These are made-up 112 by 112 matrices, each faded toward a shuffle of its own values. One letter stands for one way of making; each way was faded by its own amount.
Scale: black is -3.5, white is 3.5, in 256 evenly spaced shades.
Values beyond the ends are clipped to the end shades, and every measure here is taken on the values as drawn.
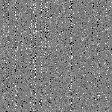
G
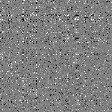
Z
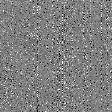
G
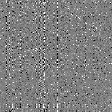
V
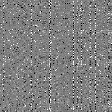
V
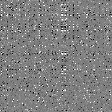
Z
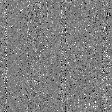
G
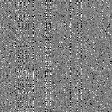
V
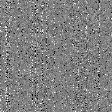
G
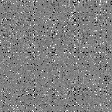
Z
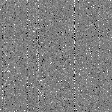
G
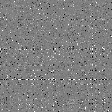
Z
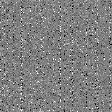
G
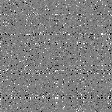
Z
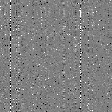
V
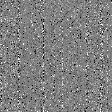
G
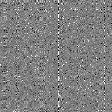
V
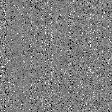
G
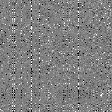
V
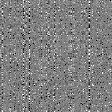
V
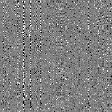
V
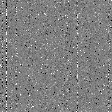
G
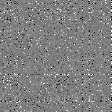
Z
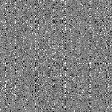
V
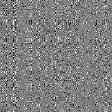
V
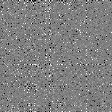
Z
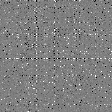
Z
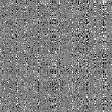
V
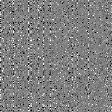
V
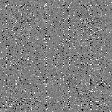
Z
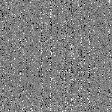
G
